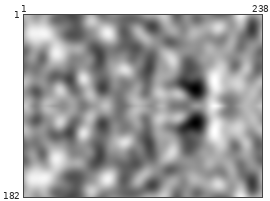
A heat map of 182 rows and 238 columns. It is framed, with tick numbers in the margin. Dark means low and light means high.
It is mirror symmetric from top to bottom. The histogram is bell-shaped. There are no lone odd cells. No single row or column stands out from its neighbours. The field is smooth, with broad soft blobs.
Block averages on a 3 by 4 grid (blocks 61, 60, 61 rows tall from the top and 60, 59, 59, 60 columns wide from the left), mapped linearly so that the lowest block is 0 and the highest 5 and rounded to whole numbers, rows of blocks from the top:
3113 / 2205 / 3113
